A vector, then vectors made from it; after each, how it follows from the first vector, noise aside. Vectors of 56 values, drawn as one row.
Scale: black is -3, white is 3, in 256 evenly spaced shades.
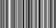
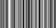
copied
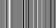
partly zeroed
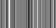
partly zeroed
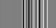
partly zeroed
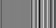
partly zeroed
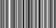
copied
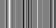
partly zeroed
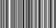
copied
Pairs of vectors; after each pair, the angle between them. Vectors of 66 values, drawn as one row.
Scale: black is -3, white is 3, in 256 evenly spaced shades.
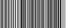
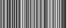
nearly opposite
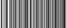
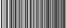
nearly parallel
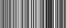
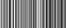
partly aligned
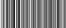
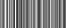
partly aligned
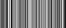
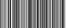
nearly opposite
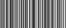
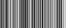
partly aligned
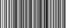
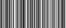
orthogonal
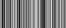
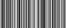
nearly parallel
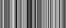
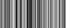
nearly parallel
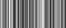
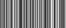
orthogonal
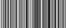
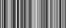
partly opposed
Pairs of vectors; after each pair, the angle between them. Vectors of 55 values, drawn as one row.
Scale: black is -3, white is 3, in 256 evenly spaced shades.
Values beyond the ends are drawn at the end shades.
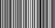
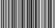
nearly opposite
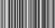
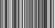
orthogonal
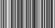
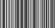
partly aligned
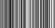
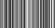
nearly parallel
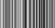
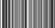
partly aligned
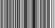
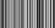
partly opposed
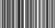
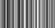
nearly parallel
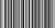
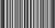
nearly opposite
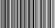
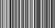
nearly opposite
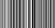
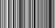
partly aligned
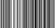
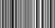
partly opposed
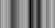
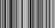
partly aligned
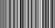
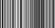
orthogonal
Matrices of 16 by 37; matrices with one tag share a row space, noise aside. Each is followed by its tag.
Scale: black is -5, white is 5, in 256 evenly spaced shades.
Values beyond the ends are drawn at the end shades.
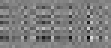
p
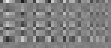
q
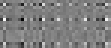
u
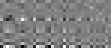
q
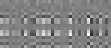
p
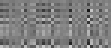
p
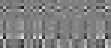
u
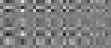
q
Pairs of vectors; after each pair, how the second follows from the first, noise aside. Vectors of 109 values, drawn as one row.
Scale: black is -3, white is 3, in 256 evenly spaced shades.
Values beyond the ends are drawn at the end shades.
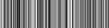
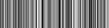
reversed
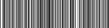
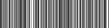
reversed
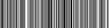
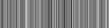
shrunk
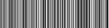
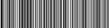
reversed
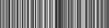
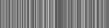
shrunk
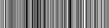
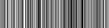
reversed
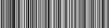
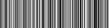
reversed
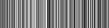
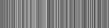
shrunk
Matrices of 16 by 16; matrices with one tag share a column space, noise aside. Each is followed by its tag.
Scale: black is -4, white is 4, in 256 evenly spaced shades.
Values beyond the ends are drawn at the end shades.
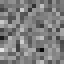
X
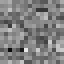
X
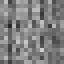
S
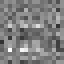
X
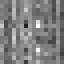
S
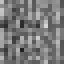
S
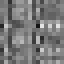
S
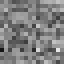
X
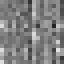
S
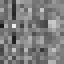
S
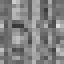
S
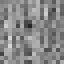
S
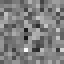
X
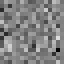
X
